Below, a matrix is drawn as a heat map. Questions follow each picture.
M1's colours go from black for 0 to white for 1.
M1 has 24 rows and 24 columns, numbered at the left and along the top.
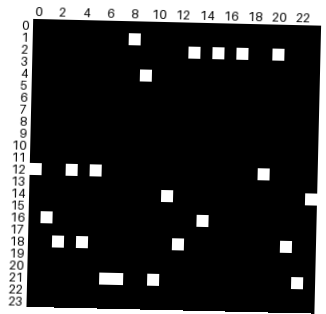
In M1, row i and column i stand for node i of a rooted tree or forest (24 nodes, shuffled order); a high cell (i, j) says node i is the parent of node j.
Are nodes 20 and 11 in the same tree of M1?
no
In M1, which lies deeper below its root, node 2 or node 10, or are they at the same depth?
node 10
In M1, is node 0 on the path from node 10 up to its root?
no
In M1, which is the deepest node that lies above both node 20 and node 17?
2
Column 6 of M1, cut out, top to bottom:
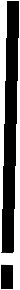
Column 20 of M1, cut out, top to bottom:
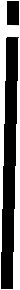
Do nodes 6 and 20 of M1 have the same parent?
no
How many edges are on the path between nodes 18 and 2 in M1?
1
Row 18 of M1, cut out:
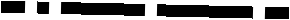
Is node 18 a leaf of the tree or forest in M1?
no
